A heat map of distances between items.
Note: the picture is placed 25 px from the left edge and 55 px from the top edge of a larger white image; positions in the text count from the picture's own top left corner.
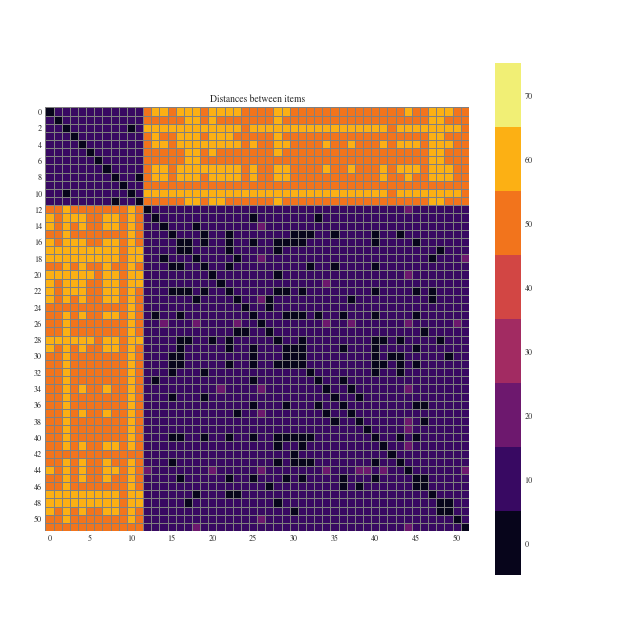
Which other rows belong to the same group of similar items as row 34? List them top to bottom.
12, 13, 14, 15, 16, 17, 18, 19, 20, 21, 22, 23, 24, 25, 26, 27, 28, 29, 30, 31, 32, 33, 35, 36, 37, 38, 39, 40, 41, 42, 43, 44, 45, 46, 47, 48, 49, 50, 51
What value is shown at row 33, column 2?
60
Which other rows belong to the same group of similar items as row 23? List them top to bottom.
12, 13, 14, 15, 16, 17, 18, 19, 20, 21, 22, 24, 25, 26, 27, 28, 29, 30, 31, 32, 33, 34, 35, 36, 37, 38, 39, 40, 41, 42, 43, 44, 45, 46, 47, 48, 49, 50, 51
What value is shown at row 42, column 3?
50
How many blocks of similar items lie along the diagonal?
2
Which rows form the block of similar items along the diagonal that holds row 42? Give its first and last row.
12 to 51
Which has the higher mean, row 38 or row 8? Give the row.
8
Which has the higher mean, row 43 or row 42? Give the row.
42
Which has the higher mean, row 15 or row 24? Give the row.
24
